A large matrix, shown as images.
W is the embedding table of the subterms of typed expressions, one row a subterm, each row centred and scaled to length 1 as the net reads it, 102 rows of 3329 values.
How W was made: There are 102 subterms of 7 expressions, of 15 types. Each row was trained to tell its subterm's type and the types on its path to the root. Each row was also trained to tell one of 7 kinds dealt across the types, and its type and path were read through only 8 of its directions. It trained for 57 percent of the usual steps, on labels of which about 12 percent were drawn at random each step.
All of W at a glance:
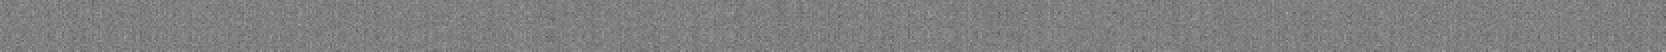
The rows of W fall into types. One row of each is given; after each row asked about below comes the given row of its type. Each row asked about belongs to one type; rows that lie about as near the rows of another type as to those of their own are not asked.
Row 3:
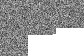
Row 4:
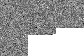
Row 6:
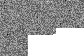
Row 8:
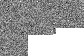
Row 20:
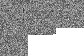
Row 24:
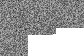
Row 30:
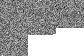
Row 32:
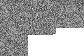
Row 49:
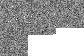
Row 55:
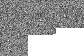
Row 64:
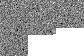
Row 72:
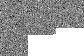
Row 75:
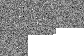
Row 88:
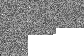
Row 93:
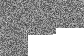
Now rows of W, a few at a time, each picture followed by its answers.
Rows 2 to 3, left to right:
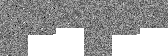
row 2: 88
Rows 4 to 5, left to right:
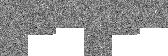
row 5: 49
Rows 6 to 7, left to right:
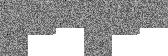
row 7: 75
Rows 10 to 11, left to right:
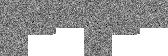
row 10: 55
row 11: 93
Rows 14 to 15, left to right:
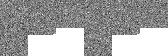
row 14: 72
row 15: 8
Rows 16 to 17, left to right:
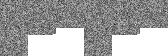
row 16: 4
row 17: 88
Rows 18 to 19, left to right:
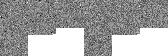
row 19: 72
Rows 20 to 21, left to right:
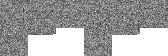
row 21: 3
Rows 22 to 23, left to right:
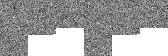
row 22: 88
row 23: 93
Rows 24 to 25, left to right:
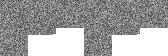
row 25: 20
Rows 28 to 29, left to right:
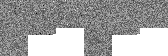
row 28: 3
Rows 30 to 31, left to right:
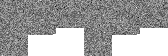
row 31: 88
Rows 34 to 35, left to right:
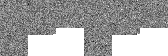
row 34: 72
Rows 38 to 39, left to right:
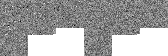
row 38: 75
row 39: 24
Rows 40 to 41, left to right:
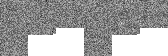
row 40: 55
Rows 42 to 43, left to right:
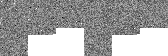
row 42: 8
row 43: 24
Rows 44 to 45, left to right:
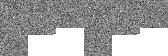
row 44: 32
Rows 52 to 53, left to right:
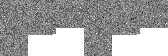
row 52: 55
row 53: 93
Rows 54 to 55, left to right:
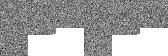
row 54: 49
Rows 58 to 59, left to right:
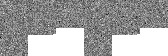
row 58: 72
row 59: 8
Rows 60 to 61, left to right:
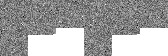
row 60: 75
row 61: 24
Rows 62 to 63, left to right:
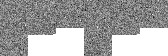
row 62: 3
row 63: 20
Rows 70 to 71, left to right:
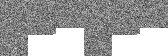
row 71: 20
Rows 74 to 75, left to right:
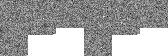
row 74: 32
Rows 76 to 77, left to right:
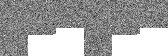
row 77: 20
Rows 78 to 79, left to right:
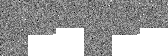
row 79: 75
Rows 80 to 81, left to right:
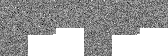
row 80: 72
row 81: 6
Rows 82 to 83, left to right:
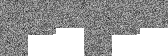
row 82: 32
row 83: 24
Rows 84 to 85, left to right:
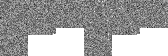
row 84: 55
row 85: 8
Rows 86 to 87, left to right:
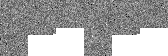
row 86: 20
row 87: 24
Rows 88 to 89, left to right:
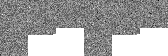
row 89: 8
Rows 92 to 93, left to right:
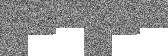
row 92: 64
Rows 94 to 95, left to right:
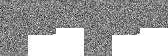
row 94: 24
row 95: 55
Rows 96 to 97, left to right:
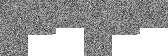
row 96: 64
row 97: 88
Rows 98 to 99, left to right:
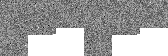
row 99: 88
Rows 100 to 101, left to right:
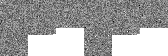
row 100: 20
